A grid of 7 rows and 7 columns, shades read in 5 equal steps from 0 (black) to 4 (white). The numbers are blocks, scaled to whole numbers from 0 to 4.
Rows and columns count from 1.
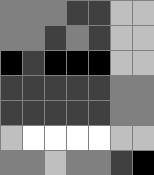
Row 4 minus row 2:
-1 -1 0 -1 0 -1 -1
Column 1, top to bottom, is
2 2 0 1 1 3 2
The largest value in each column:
3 4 4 4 4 3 3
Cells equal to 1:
16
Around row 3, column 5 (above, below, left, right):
1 1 0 3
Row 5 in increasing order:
1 1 1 1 1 2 2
